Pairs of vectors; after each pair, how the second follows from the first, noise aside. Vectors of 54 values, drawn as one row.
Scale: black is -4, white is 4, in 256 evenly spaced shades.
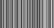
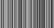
sign-scrambled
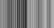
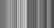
negated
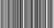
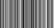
sign-scrambled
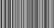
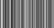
sign-scrambled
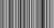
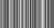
negated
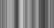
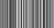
sign-scrambled
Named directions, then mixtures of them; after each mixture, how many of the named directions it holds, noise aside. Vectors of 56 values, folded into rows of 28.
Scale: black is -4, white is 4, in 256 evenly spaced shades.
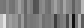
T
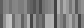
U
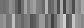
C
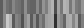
one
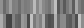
one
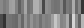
one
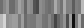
one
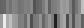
three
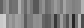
one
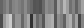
one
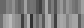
two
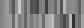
three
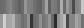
three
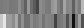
one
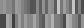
three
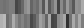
two
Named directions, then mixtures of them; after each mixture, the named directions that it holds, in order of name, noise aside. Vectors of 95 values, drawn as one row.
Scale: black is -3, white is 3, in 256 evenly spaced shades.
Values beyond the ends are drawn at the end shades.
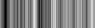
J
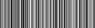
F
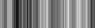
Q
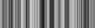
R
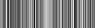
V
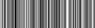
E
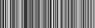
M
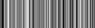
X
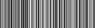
F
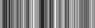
J, R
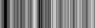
J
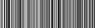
M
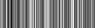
F, R, V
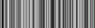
R, X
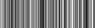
E, F, R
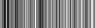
E, J, V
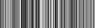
F, M, R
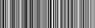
M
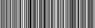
F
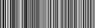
M, V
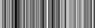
E, Q, R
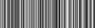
E, F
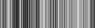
F, M, Q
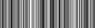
F, R, X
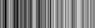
J, M, Q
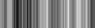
Q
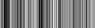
J, M
